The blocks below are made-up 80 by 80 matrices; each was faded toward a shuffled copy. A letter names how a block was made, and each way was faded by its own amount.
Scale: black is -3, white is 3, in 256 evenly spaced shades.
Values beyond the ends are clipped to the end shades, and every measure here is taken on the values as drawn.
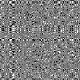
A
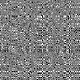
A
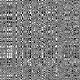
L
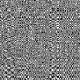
A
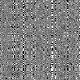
L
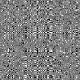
A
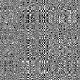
L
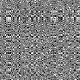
A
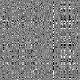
L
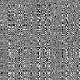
L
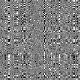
L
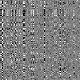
L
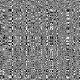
L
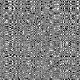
A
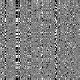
L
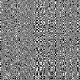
L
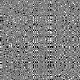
A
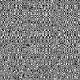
A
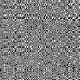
A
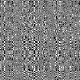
L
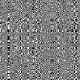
L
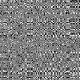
A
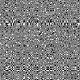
A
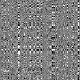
L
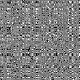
A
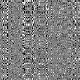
L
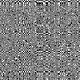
A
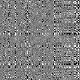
L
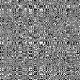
A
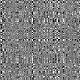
L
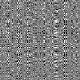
L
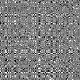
A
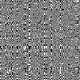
L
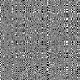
L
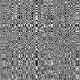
L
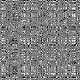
A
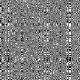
L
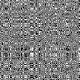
A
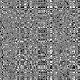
A
